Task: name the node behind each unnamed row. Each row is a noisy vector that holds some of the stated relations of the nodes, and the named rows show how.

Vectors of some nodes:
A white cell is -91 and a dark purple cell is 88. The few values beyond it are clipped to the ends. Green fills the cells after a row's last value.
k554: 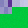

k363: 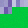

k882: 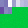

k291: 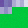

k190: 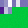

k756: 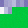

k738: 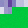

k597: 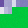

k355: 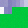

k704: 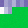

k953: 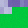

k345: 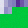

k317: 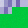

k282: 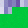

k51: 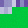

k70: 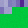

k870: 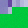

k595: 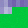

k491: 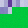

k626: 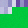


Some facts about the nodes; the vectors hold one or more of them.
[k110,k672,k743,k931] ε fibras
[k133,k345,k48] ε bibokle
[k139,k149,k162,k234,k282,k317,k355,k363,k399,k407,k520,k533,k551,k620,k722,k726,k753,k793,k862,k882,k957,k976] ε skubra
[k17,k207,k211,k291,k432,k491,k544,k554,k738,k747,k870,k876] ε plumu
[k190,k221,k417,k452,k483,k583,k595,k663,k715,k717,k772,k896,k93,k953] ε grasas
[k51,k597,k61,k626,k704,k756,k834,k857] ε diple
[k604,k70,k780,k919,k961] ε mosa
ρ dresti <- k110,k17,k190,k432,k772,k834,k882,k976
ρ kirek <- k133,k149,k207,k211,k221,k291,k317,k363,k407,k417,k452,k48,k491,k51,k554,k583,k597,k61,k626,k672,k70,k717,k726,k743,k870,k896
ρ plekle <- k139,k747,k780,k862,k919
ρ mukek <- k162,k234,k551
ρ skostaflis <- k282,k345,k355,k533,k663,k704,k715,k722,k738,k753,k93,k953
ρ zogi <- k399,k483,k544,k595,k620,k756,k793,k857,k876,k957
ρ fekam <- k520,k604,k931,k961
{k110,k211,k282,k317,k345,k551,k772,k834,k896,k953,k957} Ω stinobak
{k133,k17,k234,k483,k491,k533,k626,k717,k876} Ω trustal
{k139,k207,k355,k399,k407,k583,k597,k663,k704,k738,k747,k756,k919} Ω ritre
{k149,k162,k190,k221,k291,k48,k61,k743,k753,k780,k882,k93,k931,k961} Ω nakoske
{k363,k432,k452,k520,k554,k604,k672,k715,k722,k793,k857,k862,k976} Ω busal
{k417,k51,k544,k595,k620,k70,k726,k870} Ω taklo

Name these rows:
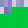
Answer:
k407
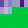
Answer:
k221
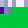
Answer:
k432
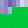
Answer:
k544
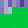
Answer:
k417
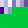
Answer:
k772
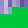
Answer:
k452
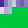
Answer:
k61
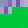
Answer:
k726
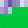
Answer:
k876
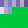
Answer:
k857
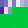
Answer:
k931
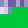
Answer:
k663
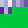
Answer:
k604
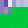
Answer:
k162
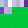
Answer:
k834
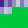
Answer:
k743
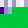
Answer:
k17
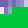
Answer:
k753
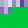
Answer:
k919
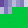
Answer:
k149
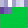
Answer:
k976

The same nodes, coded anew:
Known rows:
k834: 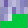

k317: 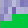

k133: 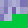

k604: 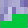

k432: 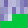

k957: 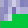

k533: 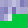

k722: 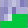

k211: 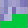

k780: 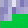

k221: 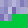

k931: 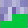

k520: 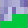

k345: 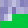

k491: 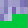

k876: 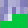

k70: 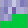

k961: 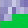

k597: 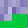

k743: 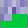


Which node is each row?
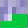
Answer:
k738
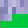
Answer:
k595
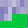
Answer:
k93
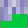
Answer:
k190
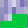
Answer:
k862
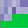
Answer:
k363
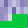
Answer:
k110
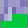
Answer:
k626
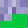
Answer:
k291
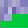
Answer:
k51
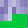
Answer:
k544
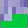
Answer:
k554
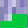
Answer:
k747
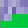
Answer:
k870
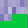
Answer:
k583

